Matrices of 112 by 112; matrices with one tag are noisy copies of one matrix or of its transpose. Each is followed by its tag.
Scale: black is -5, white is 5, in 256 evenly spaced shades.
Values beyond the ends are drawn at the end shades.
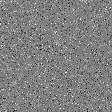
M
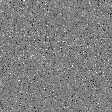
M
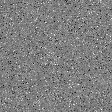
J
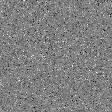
M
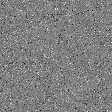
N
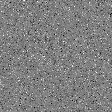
M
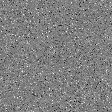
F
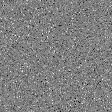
F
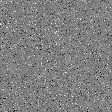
M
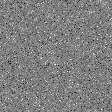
J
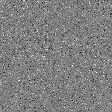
M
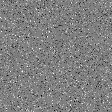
F
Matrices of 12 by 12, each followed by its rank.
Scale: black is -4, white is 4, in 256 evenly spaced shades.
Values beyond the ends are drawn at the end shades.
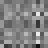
two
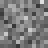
full rank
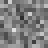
full rank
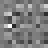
two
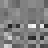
two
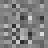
two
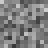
full rank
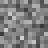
full rank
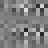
two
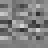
two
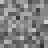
full rank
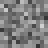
full rank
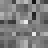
two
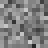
full rank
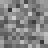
full rank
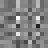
two
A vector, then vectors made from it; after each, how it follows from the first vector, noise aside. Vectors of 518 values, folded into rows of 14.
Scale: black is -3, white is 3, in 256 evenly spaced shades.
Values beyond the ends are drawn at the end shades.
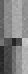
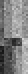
copied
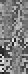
sign-scrambled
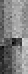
copied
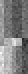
negated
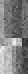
negated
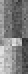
negated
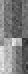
negated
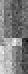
negated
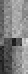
copied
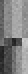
copied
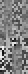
sign-scrambled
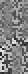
sign-scrambled
